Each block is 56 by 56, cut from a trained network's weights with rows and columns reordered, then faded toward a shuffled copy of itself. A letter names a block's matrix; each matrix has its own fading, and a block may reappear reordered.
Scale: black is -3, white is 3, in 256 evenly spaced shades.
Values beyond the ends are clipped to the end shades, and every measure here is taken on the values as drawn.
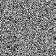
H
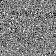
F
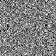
H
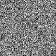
H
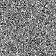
F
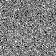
F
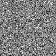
H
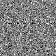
F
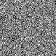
H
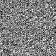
H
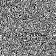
F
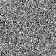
F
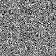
F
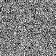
F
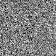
F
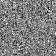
H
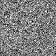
F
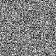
H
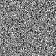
H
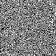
F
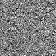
H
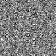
H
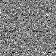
F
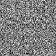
H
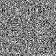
H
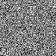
H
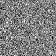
H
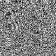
H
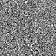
H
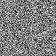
H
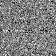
F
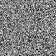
H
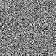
H
